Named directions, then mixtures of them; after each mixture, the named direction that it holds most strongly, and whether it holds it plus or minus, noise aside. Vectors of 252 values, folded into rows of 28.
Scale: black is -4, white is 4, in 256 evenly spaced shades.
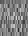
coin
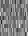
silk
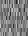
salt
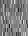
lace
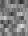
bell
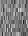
lace, minus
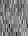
lace, plus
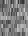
bell, plus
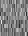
silk, minus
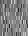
lace, plus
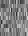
silk, plus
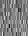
lace, plus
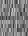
salt, plus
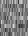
salt, minus
